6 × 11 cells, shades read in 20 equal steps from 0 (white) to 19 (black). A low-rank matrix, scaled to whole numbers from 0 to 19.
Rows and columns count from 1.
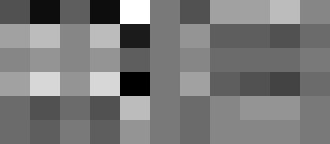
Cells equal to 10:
10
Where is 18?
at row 1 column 2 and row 1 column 4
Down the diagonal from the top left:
13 5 9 3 5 10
